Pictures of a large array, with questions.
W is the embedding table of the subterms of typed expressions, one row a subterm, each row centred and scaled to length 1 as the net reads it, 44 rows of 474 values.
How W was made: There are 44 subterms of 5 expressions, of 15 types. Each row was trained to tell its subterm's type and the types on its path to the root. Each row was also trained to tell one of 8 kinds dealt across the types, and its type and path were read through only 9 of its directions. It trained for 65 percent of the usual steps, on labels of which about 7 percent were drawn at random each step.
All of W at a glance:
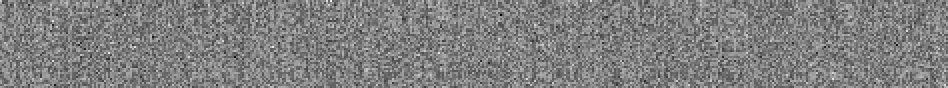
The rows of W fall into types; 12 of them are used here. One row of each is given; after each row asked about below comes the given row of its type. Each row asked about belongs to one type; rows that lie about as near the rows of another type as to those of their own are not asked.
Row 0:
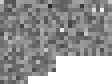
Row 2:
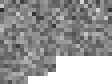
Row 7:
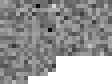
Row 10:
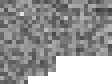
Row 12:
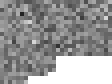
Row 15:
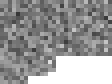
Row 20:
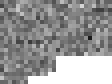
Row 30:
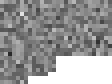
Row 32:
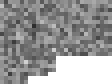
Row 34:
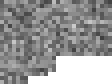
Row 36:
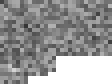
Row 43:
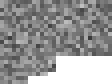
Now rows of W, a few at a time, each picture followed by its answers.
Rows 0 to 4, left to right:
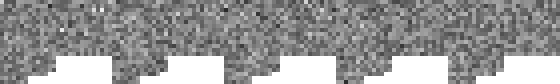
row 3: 12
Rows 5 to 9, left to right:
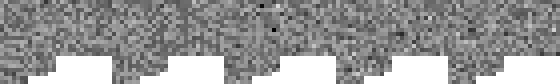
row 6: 12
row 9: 10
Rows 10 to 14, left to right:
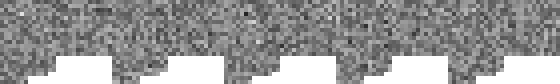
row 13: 7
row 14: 15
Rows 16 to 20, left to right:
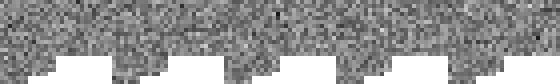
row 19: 7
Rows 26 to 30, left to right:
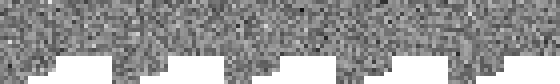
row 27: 43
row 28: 10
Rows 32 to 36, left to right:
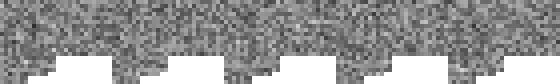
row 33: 10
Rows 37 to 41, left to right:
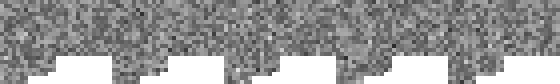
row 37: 32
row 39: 32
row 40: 7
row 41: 0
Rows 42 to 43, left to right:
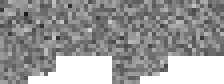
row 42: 32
